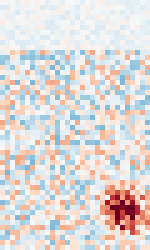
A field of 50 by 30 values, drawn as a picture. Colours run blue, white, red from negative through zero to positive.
There are no regular stripes. The ninth with the highest average is the bottom right. No row or column stands out. One bump rises in the bottom right. Overall the values sit about 50% of the way up the scale. The top part is calmer, up to a seam about 20% of the way down. The halves do not mirror each other.
